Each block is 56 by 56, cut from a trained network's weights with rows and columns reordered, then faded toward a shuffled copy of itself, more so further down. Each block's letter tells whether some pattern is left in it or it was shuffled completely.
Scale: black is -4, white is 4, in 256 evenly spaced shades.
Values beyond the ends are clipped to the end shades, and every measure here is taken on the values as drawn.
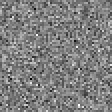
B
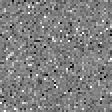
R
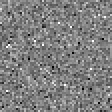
R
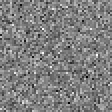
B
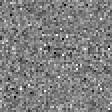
B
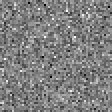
R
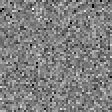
B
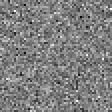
R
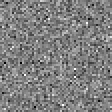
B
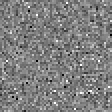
B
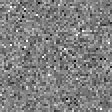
B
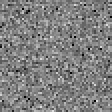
B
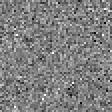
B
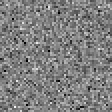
R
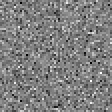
R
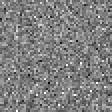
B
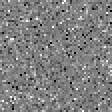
R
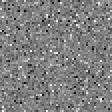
R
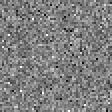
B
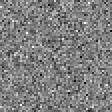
R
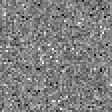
R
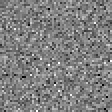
R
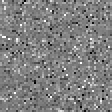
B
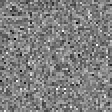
R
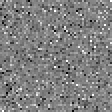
R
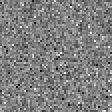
R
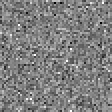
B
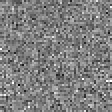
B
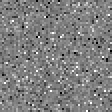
R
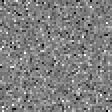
R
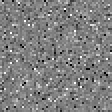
R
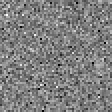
R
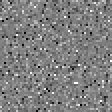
B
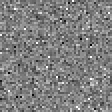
B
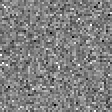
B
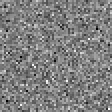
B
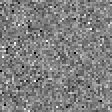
R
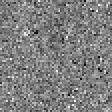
R
